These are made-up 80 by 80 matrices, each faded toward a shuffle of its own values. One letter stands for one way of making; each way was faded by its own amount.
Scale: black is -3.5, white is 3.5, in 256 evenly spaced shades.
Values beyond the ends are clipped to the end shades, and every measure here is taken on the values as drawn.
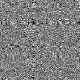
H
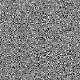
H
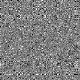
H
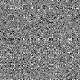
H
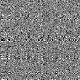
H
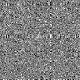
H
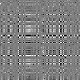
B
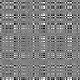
B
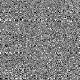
H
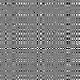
B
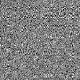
H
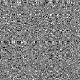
H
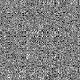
H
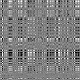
B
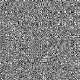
H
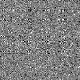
H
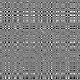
B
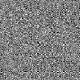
H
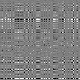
B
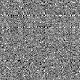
H
